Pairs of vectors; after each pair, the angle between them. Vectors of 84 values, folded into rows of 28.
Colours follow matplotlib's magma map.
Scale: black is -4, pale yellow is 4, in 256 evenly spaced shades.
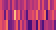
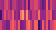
partly opposed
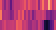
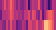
nearly opposite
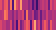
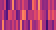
partly opposed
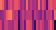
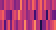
partly opposed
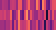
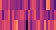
partly opposed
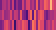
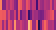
partly opposed
